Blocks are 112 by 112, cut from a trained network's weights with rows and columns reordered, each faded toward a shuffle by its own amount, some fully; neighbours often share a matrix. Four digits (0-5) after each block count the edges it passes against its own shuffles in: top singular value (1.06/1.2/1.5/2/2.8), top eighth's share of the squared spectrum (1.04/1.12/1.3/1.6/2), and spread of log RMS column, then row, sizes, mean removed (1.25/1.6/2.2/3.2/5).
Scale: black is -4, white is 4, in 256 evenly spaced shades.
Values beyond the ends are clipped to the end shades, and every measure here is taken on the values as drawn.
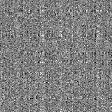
4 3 1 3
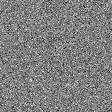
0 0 0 0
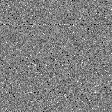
3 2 0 1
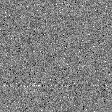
3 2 0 1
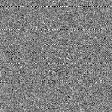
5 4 1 3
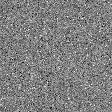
0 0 0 0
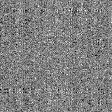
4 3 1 2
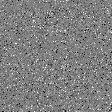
3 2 0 1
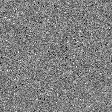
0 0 0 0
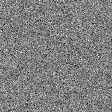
0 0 0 0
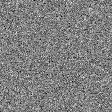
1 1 0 0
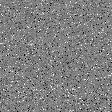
1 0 0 0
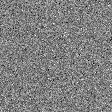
0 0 0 0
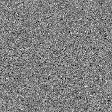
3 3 1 2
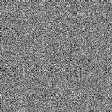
3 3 1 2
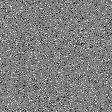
1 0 0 0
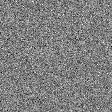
1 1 0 0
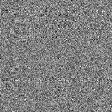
3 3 1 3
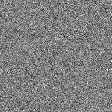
3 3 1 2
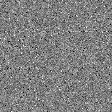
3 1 0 1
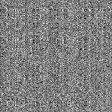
4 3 1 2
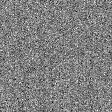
2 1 0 0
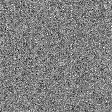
2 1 0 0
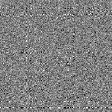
4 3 2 3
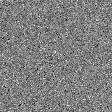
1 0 0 0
